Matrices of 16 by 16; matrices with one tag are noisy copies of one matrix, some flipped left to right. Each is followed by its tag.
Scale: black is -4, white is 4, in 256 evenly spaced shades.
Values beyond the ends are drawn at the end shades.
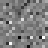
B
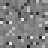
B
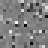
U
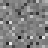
B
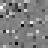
U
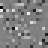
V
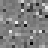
U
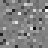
V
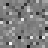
B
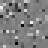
U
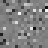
V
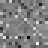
B
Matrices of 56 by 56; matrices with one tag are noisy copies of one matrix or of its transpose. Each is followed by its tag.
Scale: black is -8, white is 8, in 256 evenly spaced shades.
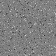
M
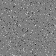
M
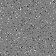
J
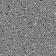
M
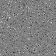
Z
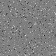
M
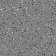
Z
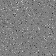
Z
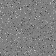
J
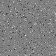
M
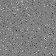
Z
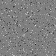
M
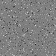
M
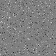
Z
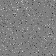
Z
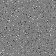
J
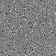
M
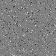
M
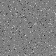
M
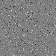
M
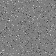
J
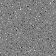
J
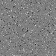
M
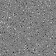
Z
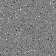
J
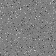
J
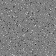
M
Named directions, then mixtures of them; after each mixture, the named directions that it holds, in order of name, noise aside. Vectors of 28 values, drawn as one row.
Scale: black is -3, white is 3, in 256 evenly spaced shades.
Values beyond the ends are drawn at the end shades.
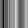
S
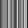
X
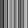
S, X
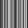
X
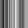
S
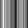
S, X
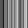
S, X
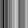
S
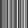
X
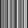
X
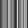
X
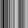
S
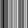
S, X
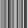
X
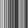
S, X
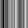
S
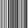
S, X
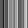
S, X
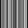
X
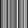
X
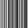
S, X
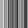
S, X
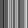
S, X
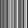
S, X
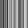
S, X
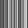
S, X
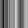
S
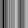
S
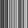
S, X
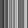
S, X
